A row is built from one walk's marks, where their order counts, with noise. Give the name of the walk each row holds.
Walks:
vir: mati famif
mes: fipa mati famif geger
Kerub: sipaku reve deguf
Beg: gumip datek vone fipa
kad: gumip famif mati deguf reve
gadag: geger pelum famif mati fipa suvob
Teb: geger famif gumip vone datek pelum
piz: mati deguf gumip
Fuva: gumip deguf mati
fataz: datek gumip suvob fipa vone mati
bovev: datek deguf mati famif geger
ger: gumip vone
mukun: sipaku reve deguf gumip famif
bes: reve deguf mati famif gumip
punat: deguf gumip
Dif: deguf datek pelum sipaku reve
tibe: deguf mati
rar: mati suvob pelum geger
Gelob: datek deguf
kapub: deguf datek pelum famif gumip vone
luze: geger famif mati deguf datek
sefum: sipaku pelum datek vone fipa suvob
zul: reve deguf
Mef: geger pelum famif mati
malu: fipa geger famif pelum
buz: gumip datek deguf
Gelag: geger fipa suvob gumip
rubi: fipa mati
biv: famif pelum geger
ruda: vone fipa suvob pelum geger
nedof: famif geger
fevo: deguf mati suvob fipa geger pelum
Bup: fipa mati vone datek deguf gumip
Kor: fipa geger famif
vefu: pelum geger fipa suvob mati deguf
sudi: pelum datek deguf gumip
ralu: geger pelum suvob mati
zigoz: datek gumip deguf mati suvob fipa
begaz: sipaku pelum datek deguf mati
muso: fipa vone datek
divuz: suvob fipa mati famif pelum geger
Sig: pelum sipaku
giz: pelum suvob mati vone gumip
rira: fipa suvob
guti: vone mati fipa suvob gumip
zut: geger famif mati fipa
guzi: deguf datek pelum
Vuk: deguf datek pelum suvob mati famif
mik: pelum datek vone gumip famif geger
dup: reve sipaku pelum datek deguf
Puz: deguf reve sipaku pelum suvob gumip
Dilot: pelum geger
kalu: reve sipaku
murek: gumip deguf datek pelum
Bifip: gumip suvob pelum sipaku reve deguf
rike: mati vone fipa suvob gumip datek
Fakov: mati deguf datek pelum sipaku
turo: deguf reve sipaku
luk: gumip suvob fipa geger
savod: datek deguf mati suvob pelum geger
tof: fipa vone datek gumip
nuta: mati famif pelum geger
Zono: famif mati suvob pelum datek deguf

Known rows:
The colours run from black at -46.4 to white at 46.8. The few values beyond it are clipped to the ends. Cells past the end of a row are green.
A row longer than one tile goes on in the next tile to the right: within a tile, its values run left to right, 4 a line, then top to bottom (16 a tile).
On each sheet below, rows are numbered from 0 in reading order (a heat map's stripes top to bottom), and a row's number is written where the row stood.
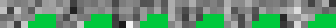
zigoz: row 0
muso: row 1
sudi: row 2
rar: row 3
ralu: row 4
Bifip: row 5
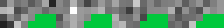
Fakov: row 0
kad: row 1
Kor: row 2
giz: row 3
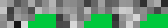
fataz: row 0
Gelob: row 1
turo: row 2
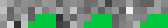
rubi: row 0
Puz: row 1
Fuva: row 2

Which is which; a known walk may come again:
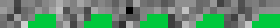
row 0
Beg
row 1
ralu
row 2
Teb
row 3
Puz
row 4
tof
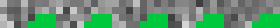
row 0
mes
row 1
zigoz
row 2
Kor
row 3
Gelob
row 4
ger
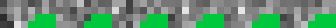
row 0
buz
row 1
nedof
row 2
sefum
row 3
piz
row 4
Fuva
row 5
Bup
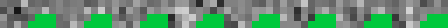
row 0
mik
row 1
luze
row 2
Gelag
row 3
turo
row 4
Zono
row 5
nuta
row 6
Mef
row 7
punat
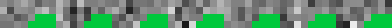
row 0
Vuk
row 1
ruda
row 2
muso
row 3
fataz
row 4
savod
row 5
mukun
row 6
murek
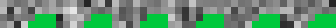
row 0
guti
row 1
Kerub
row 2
luk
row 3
divuz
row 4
giz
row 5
Fakov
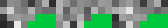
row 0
dup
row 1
rubi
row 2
Bifip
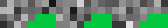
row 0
Sig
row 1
biv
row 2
guzi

